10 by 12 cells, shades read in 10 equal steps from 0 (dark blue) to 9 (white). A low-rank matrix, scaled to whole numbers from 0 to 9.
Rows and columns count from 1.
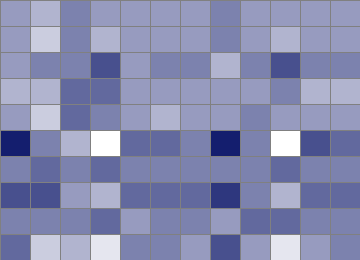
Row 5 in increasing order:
3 4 4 5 5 5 5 5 5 5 6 7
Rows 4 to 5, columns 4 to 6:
3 5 5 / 4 5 6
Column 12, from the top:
5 5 4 6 5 3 4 3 4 4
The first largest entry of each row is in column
2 2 8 1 2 4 1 4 5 4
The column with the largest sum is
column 10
